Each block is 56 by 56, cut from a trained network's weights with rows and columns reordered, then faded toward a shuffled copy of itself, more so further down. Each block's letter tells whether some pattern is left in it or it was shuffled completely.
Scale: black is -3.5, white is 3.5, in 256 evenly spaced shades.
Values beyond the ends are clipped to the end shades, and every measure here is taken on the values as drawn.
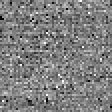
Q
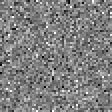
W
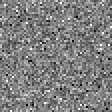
W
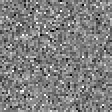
W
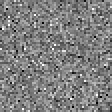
W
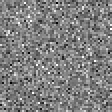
W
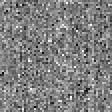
Q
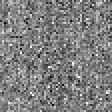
Q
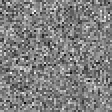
Q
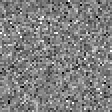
W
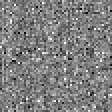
Q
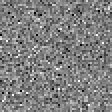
W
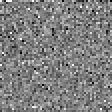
Q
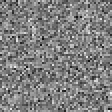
W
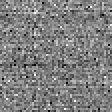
Q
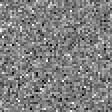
W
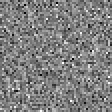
W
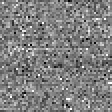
Q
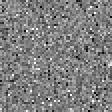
W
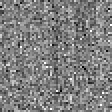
Q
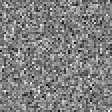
W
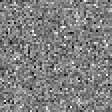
W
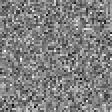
W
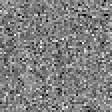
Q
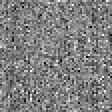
Q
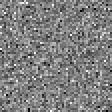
W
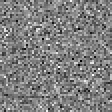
W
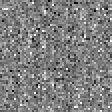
Q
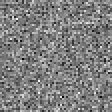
W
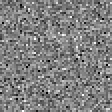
W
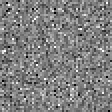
Q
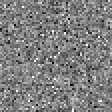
W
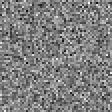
W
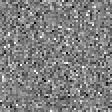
W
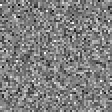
W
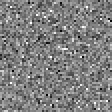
W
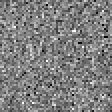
W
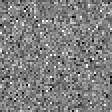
W
